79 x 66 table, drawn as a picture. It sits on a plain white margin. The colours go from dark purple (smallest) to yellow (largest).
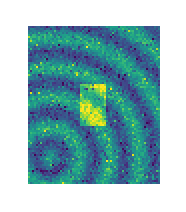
Concentric rings centre on the bottom left. There is no overall slope. The centre is the ninth with the highest average. In the centre lies a patch that is higher than the rest. The halves do not mirror each other.
